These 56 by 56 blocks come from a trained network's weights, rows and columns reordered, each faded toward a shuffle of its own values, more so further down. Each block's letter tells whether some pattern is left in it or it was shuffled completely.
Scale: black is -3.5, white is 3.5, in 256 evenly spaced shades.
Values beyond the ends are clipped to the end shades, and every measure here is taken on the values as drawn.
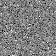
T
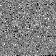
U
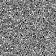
U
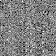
U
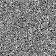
T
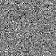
U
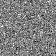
T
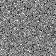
T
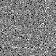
U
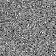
U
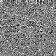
U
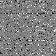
U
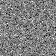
T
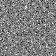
T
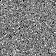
T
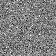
T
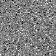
U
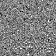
U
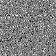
U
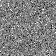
T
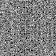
U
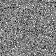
T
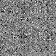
U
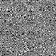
U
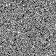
T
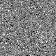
U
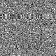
U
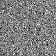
U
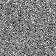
T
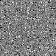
U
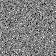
T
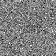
U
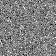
T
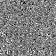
U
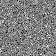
T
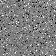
T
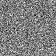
T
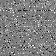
U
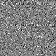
U
